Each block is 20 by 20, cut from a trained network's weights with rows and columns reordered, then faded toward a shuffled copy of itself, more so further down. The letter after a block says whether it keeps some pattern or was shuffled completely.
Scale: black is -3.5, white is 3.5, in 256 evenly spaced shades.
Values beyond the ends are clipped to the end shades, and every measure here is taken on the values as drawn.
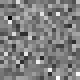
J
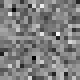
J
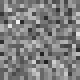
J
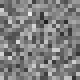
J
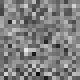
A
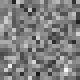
J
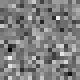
J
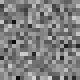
A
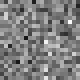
J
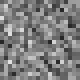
J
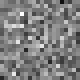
J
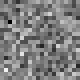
J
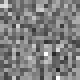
A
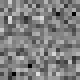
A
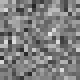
A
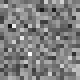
J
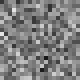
J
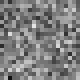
J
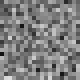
A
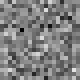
A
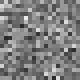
A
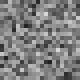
J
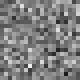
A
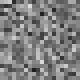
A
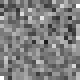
J
